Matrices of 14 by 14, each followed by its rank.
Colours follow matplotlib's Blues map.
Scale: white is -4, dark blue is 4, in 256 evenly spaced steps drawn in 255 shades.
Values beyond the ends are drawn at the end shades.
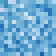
full rank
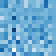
three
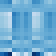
one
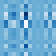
one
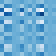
one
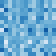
three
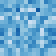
three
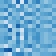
three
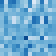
three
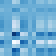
one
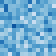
full rank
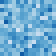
full rank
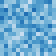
full rank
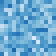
full rank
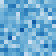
full rank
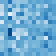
three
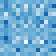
three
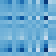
one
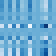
one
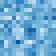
three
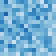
full rank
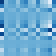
one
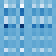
one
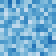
full rank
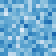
full rank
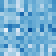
three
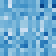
three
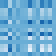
one
